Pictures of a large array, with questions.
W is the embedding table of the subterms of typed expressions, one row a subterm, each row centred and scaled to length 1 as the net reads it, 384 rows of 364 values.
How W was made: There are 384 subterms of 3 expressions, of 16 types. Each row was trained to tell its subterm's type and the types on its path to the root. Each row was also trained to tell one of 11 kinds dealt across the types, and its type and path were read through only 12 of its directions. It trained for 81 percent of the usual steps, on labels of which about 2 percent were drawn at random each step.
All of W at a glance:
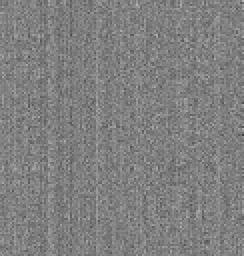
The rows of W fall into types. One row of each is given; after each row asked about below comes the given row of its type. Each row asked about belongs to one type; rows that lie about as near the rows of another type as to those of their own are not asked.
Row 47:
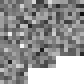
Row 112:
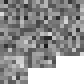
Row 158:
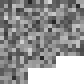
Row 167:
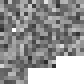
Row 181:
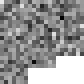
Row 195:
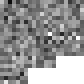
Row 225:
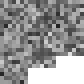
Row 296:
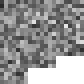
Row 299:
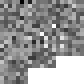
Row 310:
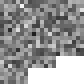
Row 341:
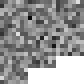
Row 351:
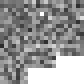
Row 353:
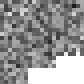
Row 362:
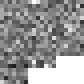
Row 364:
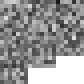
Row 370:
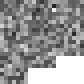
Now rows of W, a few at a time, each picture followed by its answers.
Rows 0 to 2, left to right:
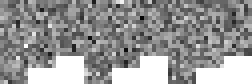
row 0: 47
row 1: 299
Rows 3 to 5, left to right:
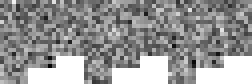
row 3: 158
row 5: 364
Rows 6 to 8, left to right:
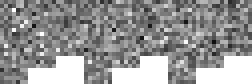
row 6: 341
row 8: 296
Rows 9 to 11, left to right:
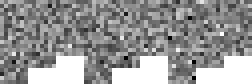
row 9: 299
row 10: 167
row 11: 299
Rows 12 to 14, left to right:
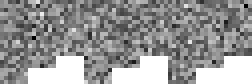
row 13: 158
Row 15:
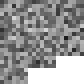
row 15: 341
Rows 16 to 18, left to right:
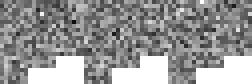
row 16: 112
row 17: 362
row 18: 299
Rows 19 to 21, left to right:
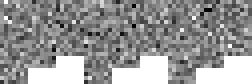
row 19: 351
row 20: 310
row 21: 341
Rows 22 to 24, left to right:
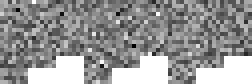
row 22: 362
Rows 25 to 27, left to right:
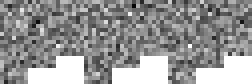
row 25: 370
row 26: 299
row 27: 370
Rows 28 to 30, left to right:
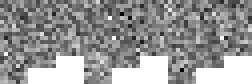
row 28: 158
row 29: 341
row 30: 341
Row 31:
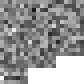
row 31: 195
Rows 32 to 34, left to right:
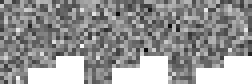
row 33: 364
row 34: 195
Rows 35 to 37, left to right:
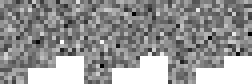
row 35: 364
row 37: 158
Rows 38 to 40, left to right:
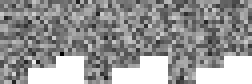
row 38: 112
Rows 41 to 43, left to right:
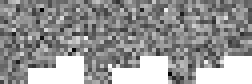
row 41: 310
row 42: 310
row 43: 47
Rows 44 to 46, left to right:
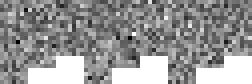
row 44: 158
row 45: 225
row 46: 158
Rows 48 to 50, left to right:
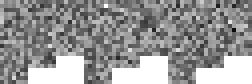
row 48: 225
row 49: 364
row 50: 299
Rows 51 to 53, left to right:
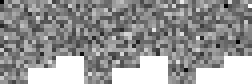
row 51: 351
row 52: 299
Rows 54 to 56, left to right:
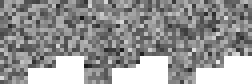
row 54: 341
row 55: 181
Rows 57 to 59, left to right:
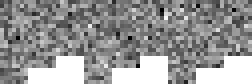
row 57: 370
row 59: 364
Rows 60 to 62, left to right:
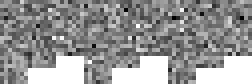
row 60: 353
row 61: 353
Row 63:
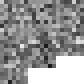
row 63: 195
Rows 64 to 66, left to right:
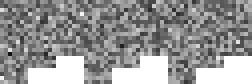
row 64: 351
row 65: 296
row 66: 181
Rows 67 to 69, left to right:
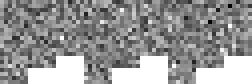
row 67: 181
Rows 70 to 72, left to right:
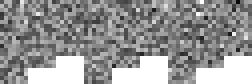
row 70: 47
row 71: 353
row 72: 225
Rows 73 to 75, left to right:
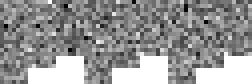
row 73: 296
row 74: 299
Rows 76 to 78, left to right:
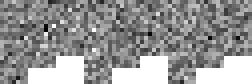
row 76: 112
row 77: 310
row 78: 364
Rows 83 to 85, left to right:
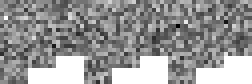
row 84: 362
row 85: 341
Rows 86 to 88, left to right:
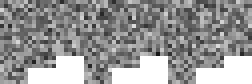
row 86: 225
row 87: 158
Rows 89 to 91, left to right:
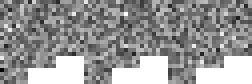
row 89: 364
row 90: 112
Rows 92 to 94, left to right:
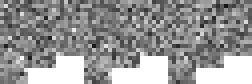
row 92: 341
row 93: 351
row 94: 299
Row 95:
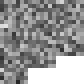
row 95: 181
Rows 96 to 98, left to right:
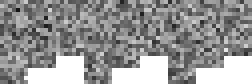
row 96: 167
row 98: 362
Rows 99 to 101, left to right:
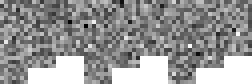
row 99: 158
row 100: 195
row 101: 370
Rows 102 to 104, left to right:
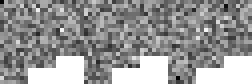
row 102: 195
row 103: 370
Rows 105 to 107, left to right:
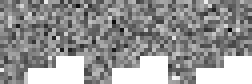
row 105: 167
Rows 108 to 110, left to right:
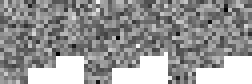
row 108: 181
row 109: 341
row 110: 351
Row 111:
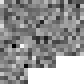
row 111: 299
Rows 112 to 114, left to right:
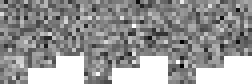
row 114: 351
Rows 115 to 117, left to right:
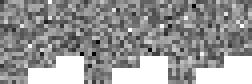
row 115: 341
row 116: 158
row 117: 47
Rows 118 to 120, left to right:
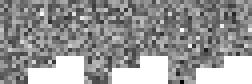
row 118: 299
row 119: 370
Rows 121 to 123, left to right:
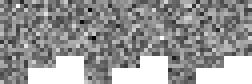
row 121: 299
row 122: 195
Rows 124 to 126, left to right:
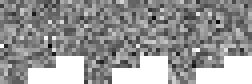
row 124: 370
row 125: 362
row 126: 364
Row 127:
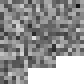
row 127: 310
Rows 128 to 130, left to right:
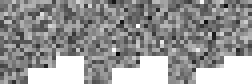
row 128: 362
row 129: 158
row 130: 158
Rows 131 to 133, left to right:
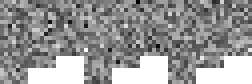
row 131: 364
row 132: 310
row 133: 181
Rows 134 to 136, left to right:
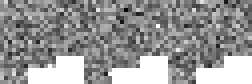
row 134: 296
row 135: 195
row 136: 299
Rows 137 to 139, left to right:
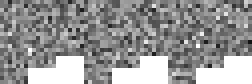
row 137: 181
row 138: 296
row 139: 310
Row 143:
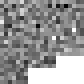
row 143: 299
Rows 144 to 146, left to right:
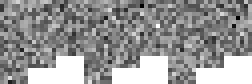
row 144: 362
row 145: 195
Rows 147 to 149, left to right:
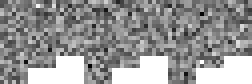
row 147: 158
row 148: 364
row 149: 47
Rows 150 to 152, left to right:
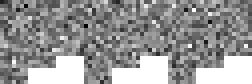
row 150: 370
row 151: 195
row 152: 370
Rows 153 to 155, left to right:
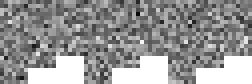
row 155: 195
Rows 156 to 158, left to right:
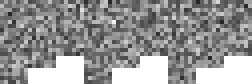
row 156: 362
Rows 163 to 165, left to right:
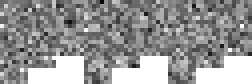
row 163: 158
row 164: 353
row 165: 47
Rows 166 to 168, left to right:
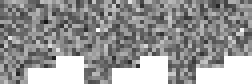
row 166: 351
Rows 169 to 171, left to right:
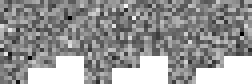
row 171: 364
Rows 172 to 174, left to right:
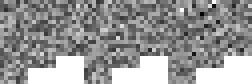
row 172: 181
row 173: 47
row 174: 341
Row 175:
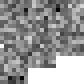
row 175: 112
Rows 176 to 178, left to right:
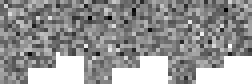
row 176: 299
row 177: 353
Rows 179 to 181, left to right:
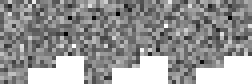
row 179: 310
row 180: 353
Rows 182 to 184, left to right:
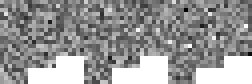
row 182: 181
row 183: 112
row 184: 370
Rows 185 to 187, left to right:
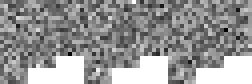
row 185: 364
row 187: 112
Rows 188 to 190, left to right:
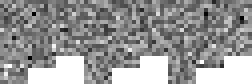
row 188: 341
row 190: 112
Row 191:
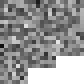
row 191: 112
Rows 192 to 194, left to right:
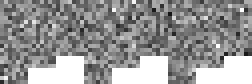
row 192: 351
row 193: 351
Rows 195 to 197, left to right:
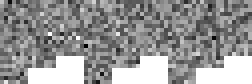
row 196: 353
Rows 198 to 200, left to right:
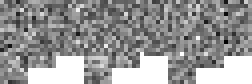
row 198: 296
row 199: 364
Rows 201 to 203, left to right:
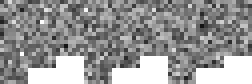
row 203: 370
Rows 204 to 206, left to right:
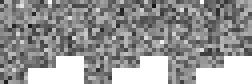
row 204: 167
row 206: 353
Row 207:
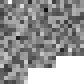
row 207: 351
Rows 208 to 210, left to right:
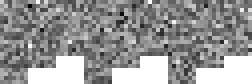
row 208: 310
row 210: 112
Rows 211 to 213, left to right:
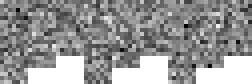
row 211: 364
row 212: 167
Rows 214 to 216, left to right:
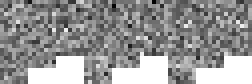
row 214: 181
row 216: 351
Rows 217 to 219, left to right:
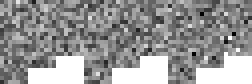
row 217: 167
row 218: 112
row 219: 341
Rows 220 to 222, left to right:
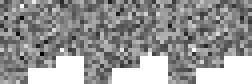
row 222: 195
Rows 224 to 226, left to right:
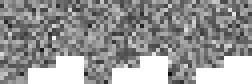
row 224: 341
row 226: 351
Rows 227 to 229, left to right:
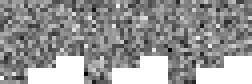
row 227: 195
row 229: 299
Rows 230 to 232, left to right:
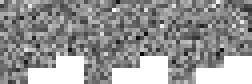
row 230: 362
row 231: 112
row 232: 225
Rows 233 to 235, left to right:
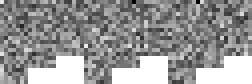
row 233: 158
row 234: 181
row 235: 364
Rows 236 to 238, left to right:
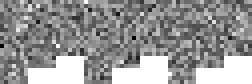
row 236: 195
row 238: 225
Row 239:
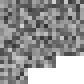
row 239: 181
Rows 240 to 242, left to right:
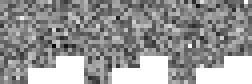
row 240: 181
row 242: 181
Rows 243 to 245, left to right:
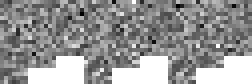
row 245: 299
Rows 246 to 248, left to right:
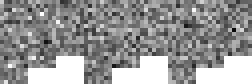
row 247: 362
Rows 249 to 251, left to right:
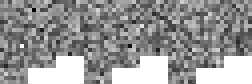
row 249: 310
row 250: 296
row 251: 362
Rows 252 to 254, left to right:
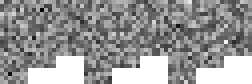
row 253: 362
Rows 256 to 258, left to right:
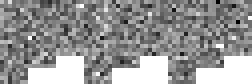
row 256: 353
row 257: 299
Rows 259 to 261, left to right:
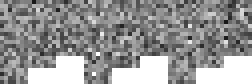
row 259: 310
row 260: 167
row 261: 296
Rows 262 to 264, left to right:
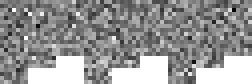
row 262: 351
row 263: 47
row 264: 195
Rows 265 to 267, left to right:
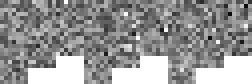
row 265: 299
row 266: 353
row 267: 370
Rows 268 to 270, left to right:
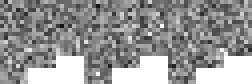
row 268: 158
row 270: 364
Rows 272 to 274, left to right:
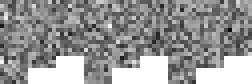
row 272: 167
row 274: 362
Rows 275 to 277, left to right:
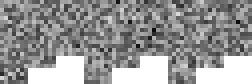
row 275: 351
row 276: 341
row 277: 364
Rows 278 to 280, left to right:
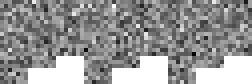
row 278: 353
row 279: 299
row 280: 158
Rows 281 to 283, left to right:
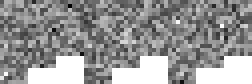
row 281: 341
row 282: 370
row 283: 351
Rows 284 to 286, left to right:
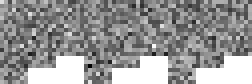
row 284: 370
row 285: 364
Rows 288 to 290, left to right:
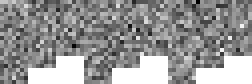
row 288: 181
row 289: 112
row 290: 299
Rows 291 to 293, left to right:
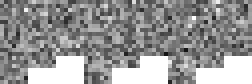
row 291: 296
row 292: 353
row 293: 310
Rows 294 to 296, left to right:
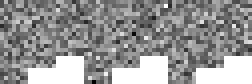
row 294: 47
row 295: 296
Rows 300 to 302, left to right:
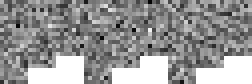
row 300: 296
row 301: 310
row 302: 362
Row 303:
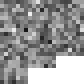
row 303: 353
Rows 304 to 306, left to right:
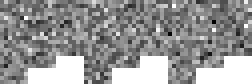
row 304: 158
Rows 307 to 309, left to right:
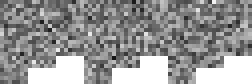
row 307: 112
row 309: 158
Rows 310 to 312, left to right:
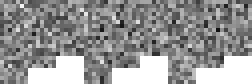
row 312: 296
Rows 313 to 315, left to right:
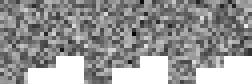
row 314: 370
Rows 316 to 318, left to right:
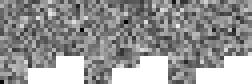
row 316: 310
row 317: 112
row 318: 362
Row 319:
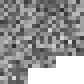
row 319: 112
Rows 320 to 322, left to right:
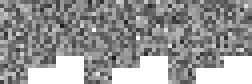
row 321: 353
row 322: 181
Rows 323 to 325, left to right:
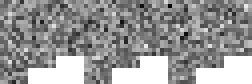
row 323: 362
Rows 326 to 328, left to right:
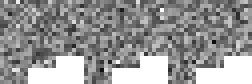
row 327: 112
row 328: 112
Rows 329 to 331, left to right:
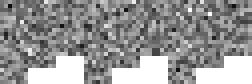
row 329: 158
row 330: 362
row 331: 47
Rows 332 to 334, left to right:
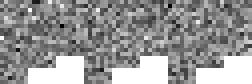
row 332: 310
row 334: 112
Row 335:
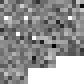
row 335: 364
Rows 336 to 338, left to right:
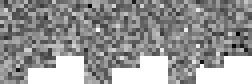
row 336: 225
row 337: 181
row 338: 181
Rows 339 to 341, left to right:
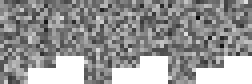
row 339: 353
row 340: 47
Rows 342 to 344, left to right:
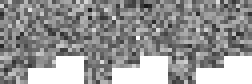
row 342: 364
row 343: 353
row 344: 167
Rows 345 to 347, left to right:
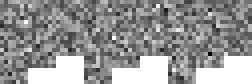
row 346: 195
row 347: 364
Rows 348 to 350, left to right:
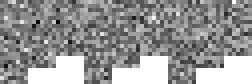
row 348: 310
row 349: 225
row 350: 362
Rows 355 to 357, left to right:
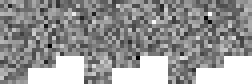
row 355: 341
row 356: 310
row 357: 112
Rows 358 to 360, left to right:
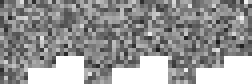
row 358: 353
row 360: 181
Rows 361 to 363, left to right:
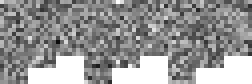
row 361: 181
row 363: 225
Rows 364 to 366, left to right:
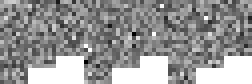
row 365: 370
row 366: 351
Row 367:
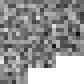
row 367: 341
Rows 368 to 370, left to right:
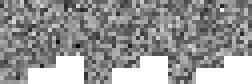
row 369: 353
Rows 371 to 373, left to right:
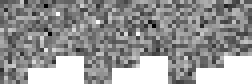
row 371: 353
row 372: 364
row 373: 299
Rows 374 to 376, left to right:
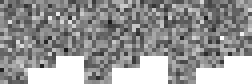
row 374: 351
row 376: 353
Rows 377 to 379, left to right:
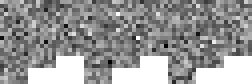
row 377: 181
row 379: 225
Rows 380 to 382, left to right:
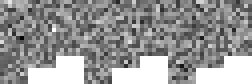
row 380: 195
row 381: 181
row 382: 158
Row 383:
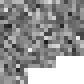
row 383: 296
